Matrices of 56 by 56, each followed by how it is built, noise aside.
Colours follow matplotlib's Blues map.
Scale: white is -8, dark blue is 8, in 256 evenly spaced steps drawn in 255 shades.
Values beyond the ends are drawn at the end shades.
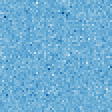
noise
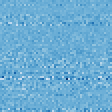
uneven rows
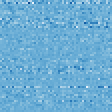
uneven rows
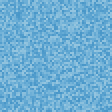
noise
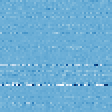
uneven rows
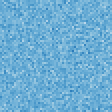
noise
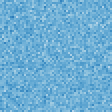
noise
